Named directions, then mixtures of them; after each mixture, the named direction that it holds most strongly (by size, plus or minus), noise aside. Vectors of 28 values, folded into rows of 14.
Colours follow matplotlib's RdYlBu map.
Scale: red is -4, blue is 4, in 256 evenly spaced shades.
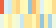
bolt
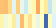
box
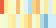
box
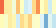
box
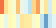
box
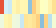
bolt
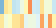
bolt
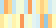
bolt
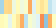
bolt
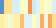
bolt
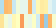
bolt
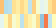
bolt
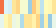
bolt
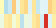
box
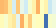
box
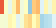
bolt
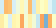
bolt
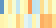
bolt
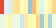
bolt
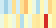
box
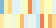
bolt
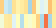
bolt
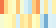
box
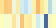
box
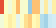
bolt
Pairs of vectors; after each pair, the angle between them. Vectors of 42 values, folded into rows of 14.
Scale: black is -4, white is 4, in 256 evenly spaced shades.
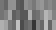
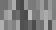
nearly parallel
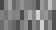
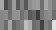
partly opposed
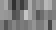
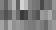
partly opposed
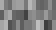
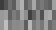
orthogonal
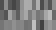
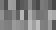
orthogonal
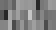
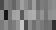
partly aligned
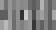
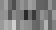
orthogonal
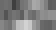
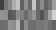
orthogonal
